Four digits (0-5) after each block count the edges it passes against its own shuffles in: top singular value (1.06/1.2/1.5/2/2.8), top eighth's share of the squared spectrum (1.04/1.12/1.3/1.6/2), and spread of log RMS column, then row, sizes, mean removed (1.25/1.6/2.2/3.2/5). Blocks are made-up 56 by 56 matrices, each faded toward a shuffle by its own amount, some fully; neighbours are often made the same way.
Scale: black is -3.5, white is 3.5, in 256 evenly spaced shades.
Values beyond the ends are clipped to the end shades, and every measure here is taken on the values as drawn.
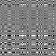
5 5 3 4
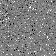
0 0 0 0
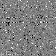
3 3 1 1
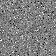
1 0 0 0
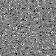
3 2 0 1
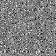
3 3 1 1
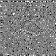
3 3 1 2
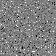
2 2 0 0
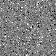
0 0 0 0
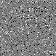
0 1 1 1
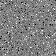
0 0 0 0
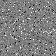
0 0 0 0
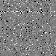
3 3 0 1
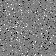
0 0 0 0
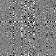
4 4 3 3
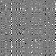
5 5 3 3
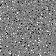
2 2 0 0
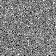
0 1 0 0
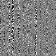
2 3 4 0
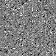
0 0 1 0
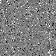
1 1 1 0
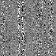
2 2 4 0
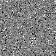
0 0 1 0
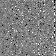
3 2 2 0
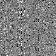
2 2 3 0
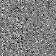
1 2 2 0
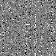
1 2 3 0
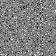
1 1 1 0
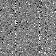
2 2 2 0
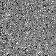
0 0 1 0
